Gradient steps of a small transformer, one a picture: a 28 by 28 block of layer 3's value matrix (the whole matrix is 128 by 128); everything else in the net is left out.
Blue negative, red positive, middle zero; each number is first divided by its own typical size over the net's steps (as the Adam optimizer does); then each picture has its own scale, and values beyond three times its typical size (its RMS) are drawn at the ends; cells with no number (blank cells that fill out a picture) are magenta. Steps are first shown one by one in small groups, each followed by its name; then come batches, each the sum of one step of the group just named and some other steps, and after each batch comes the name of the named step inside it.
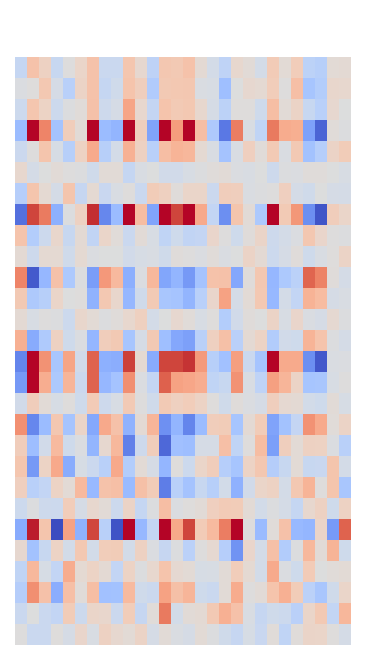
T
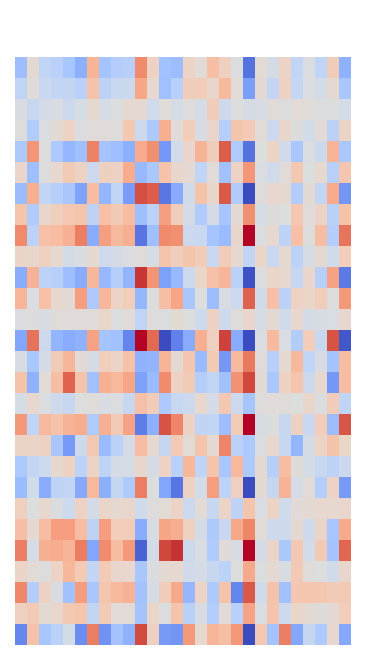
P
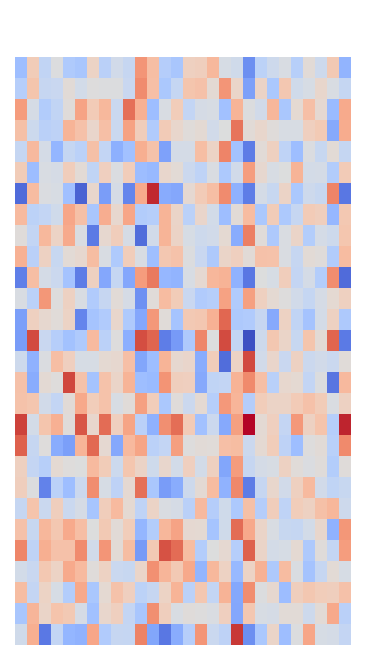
P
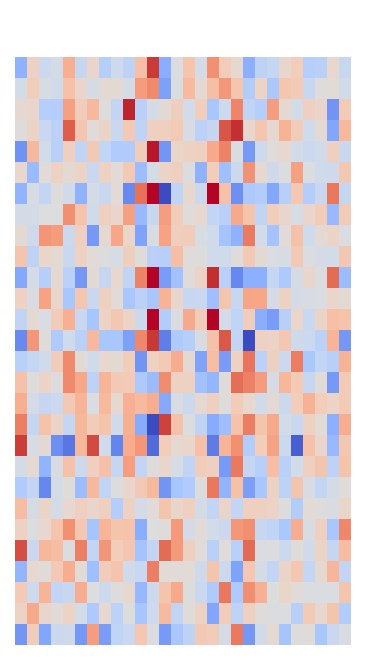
P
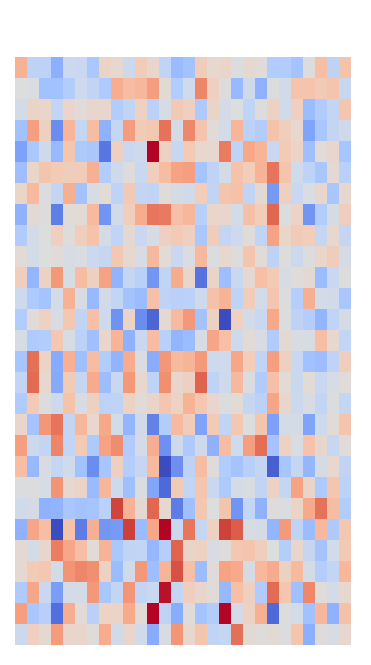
T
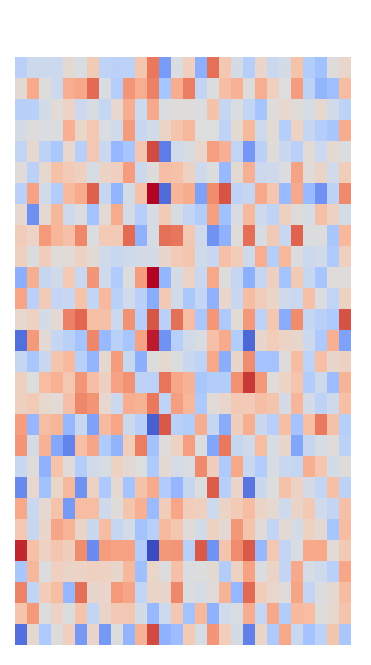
P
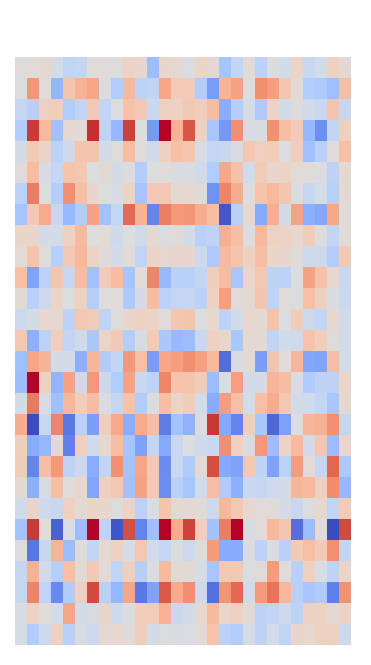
T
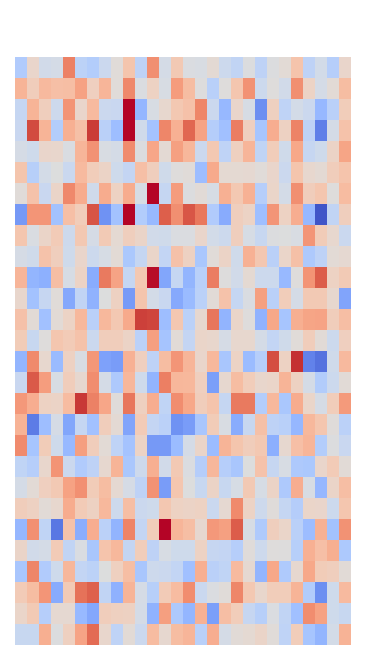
T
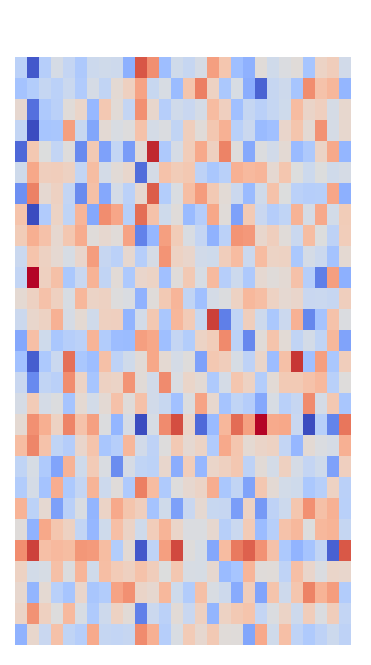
P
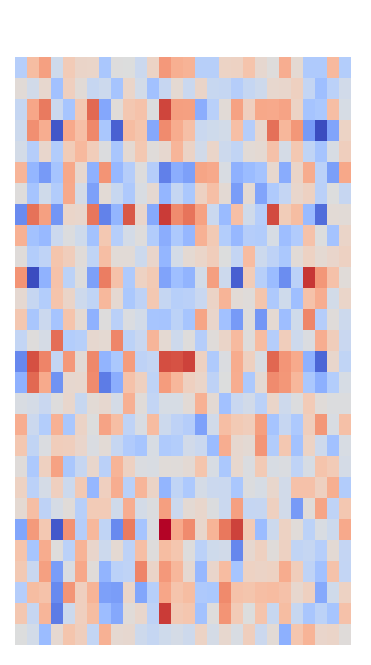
T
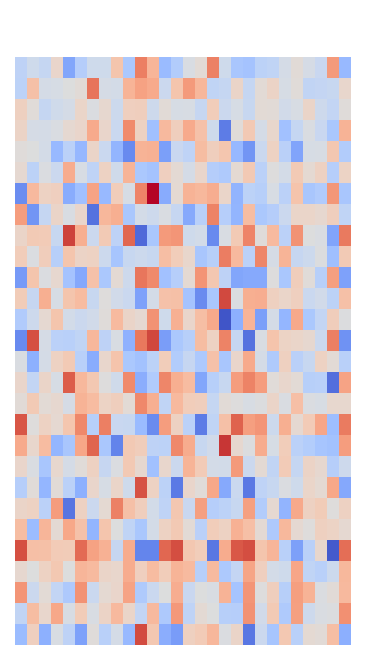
P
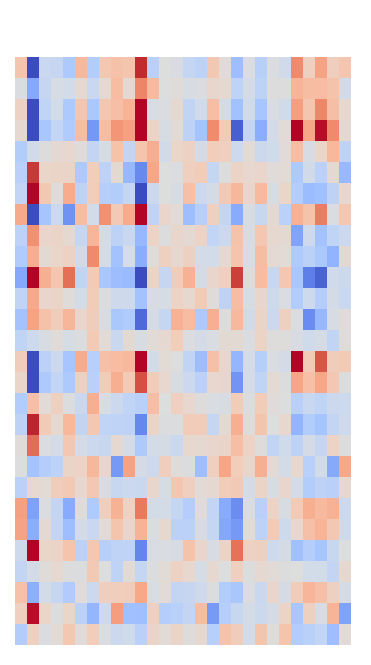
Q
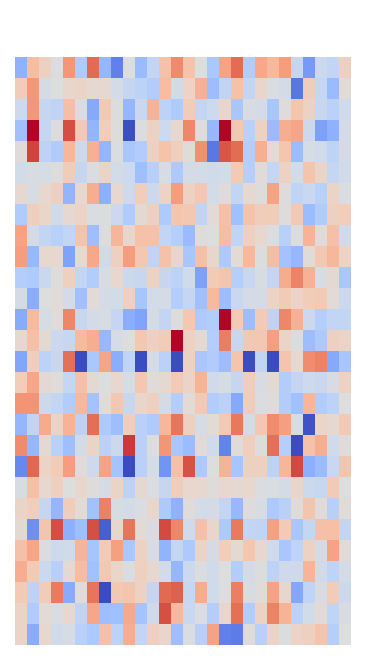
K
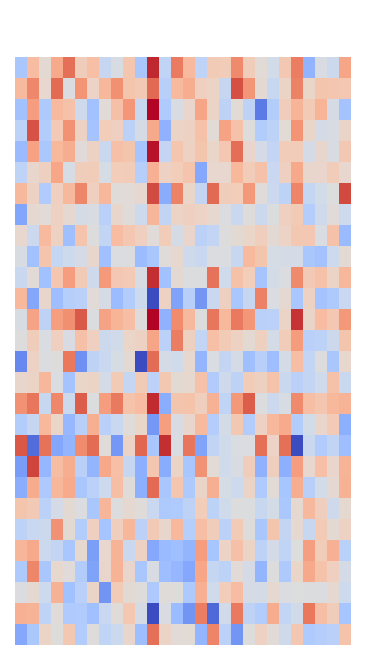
K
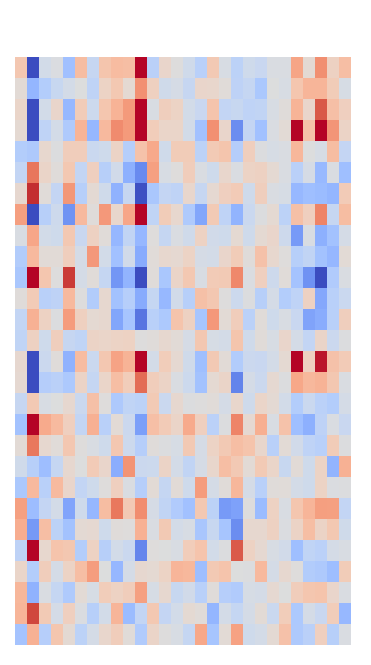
Q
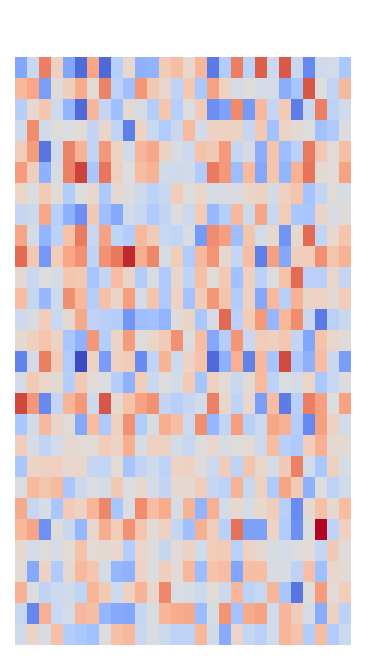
K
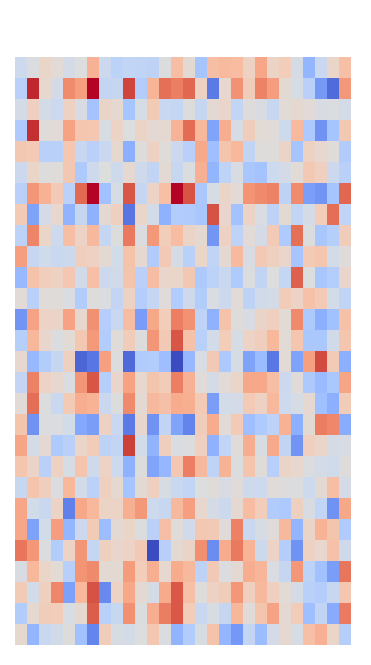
K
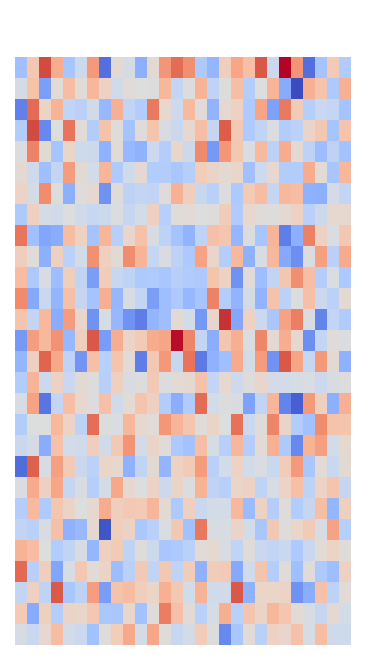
K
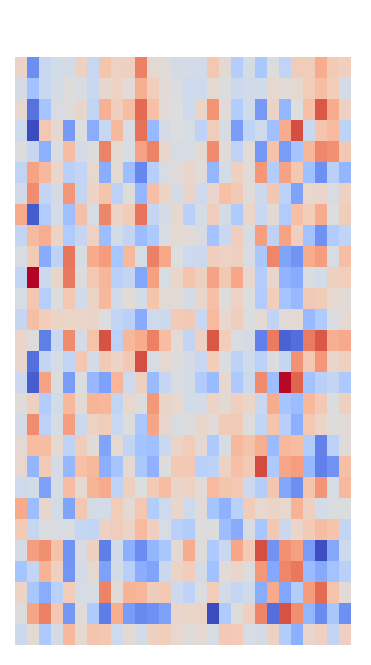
Q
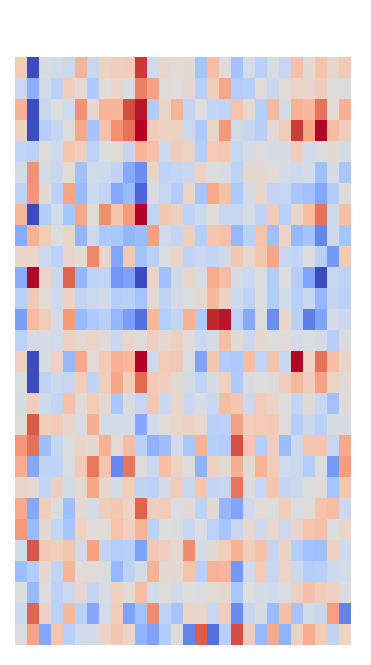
Q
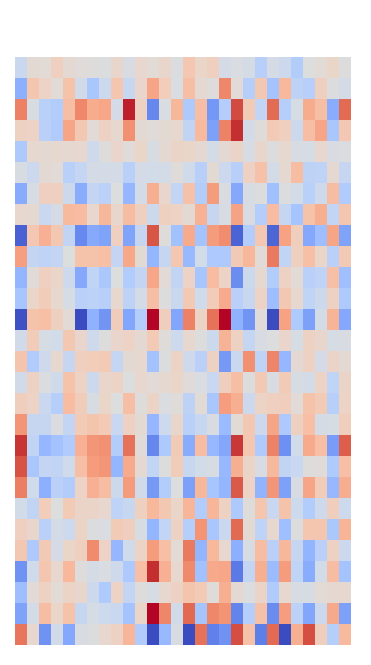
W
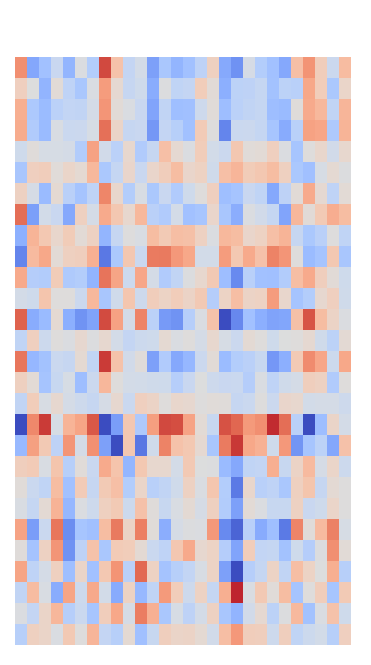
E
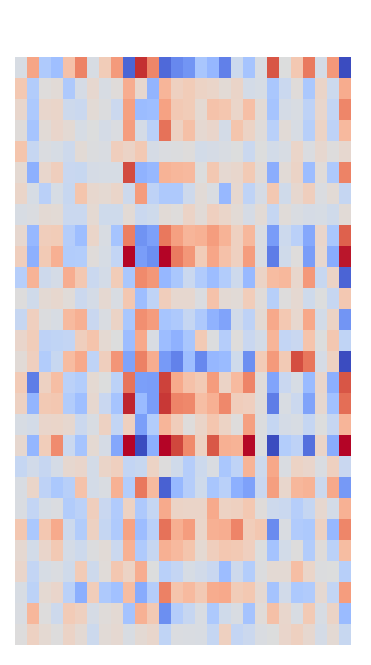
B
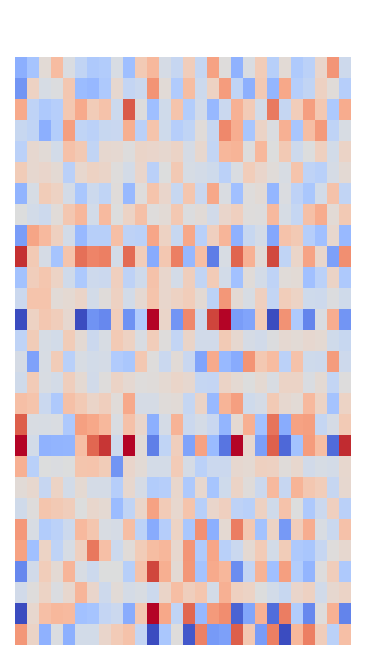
W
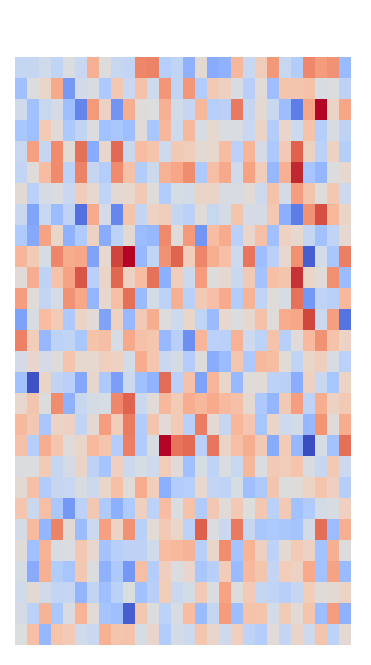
B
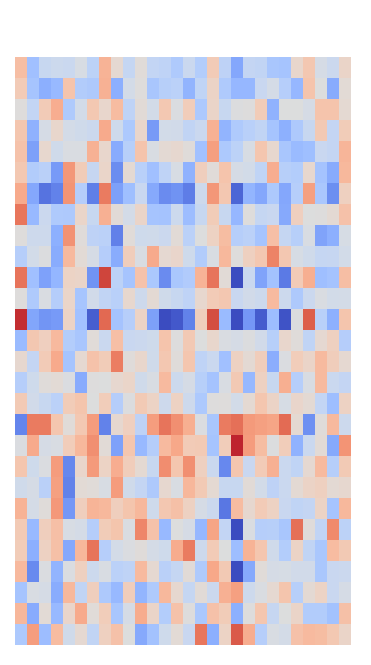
E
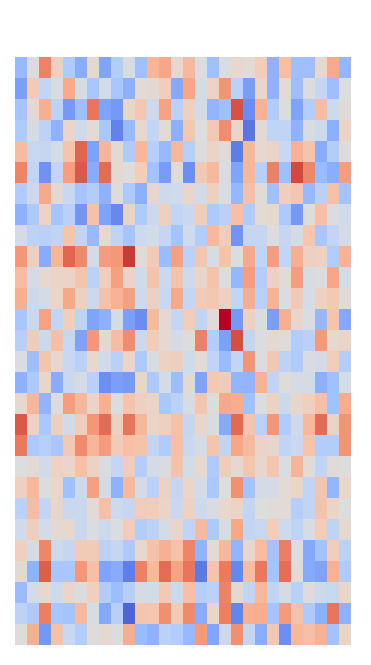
W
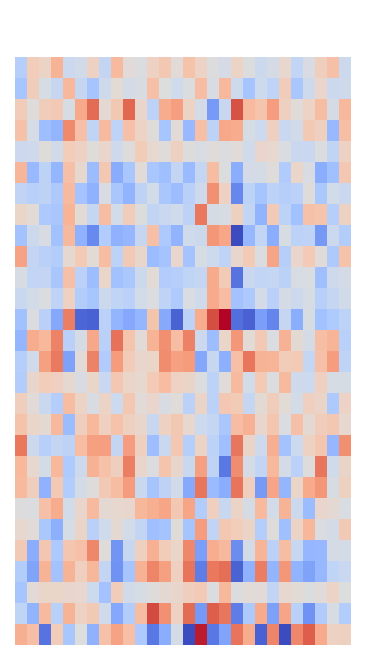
W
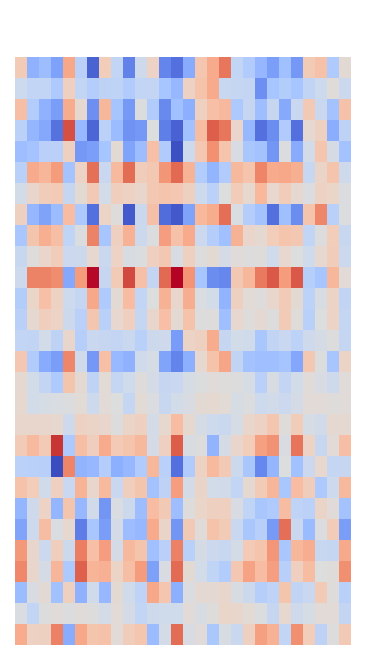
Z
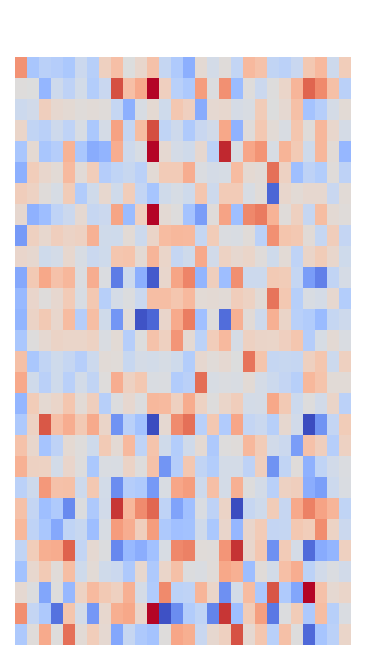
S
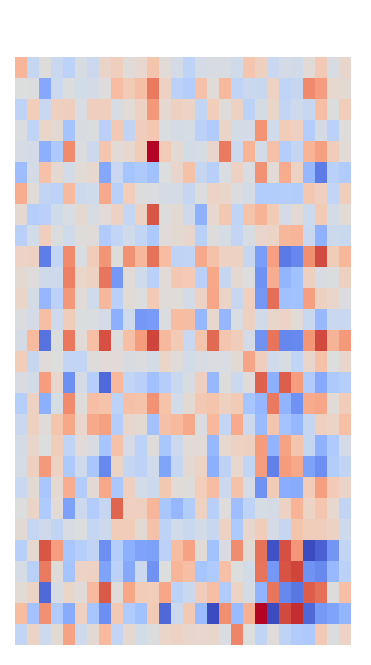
S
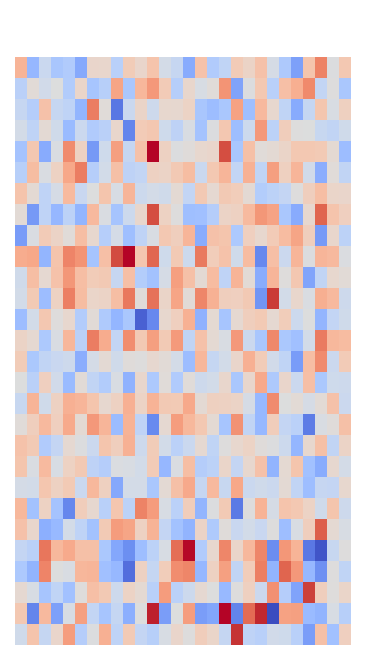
S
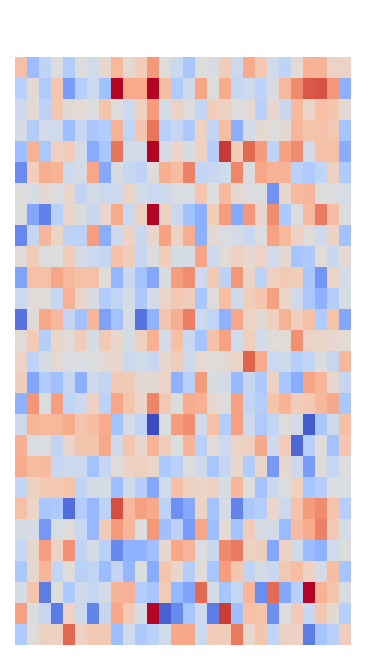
S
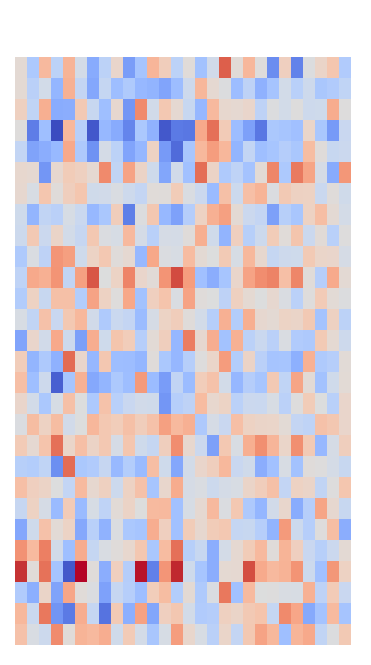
Z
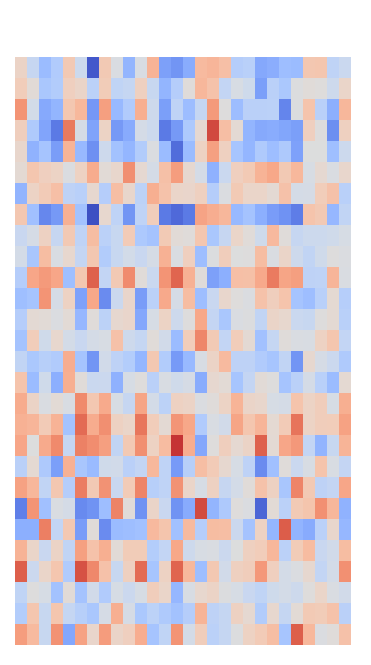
Z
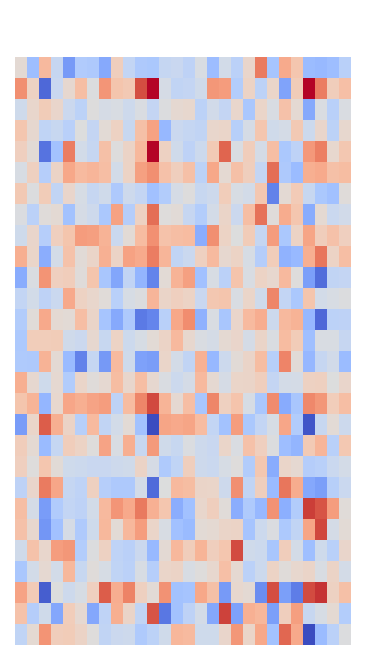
S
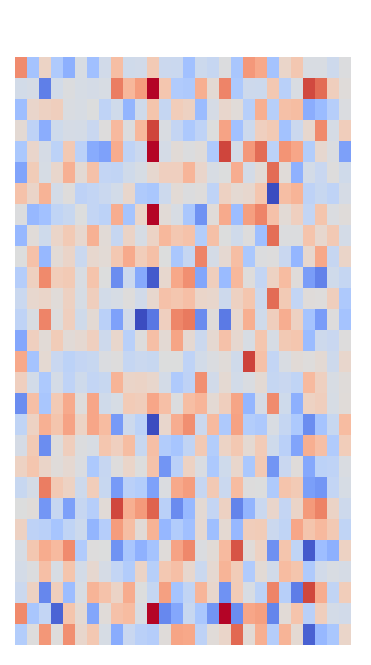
S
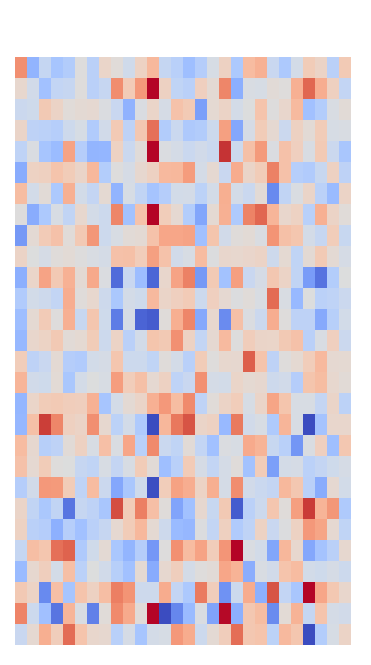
S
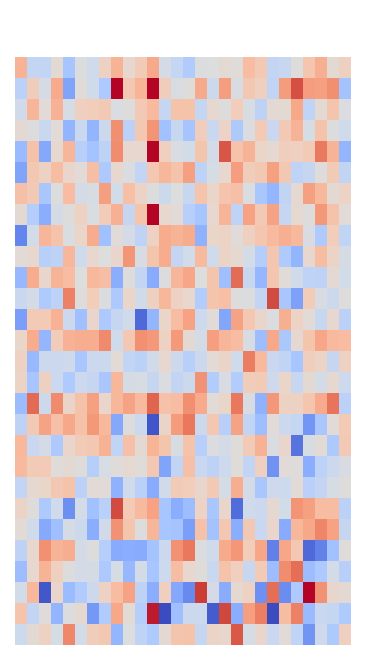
S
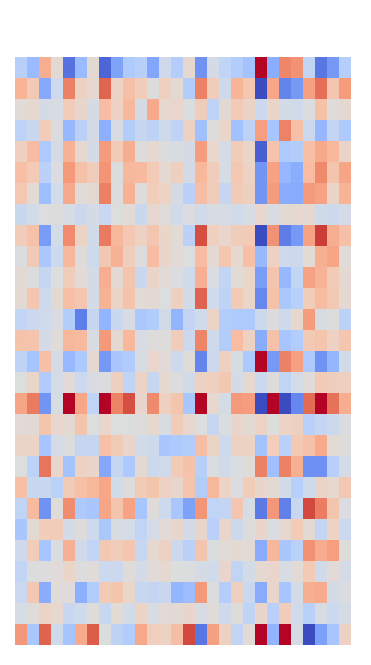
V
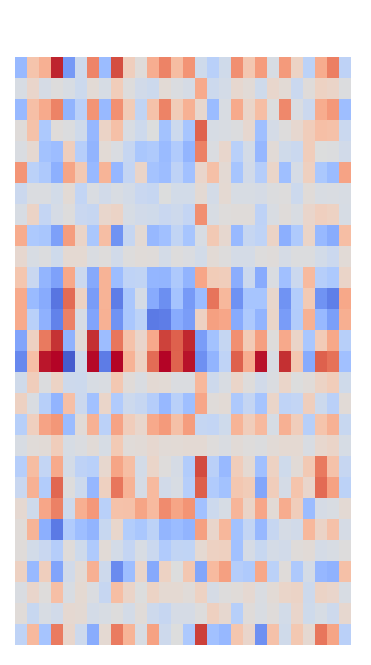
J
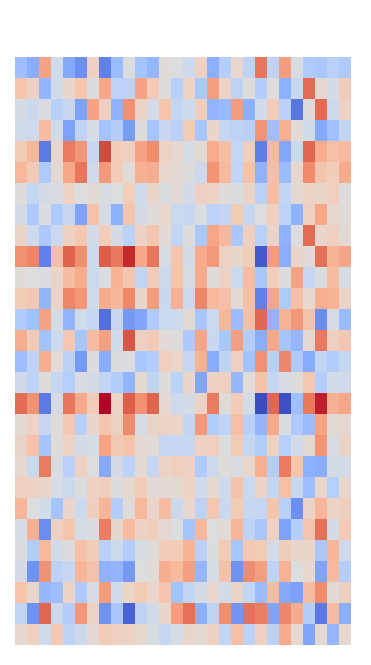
V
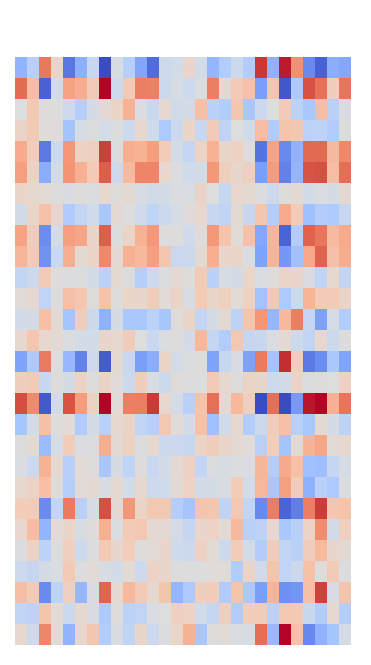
V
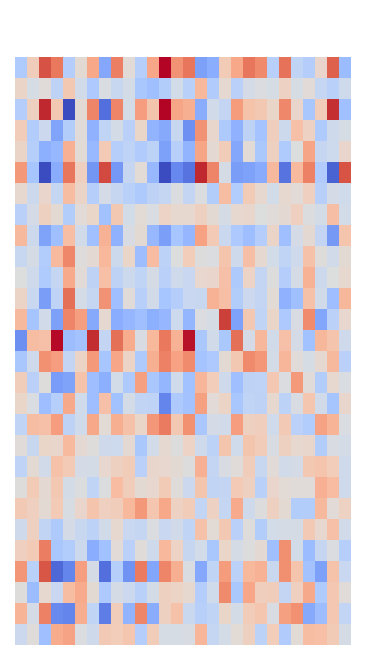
J
